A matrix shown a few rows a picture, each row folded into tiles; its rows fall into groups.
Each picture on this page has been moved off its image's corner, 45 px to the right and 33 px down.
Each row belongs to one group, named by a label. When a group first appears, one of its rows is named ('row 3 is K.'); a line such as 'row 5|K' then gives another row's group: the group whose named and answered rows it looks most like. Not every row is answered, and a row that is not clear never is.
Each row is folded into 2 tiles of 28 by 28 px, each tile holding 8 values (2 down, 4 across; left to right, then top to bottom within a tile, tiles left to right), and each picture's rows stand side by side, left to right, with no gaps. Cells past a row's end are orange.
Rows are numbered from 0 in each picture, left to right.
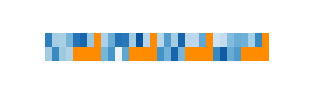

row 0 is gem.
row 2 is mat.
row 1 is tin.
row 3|mat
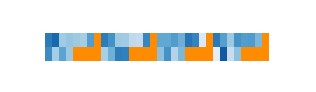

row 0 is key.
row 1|key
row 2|gem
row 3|gem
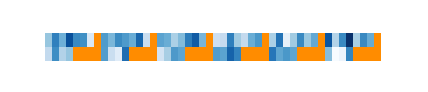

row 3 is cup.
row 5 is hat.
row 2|gem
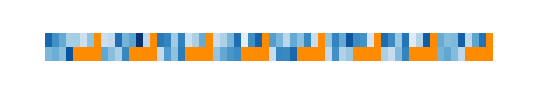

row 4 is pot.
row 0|key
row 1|tin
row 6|key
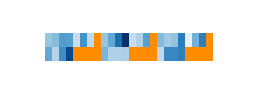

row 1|hat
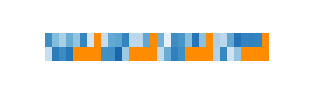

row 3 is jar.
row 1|mat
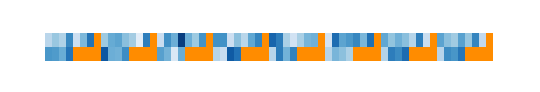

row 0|mat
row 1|mat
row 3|key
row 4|key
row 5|jar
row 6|pot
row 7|pot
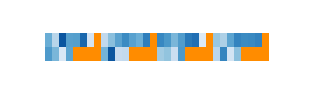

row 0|tin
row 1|jar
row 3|jar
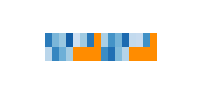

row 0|hat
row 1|mat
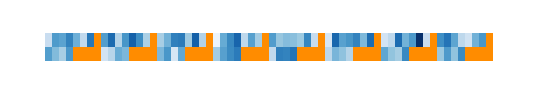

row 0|mat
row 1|gem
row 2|tin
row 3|cup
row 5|jar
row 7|key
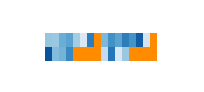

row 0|mat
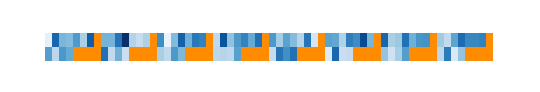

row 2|hat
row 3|jar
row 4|pot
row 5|gem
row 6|hat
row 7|jar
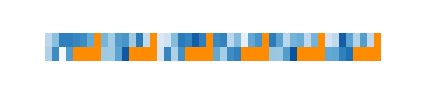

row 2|jar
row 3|key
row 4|key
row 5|cup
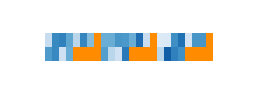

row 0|tin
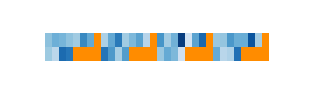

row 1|tin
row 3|tin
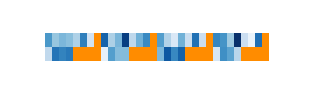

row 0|pot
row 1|hat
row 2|pot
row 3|hat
